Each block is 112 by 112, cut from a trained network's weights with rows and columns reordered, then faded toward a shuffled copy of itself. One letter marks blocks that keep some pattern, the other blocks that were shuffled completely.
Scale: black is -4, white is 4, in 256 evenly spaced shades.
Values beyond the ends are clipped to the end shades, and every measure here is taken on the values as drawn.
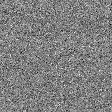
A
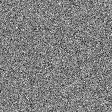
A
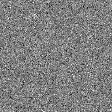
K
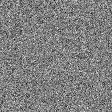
A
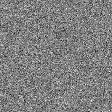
K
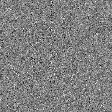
K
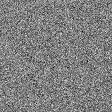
A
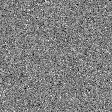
A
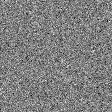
A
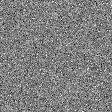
A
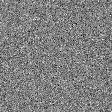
A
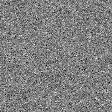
K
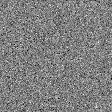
A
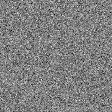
K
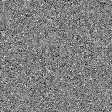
A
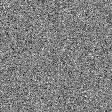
A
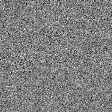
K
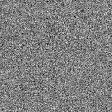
K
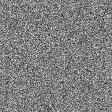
A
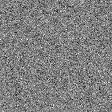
K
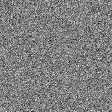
K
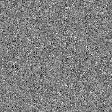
K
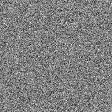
K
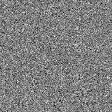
K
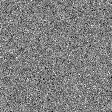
A
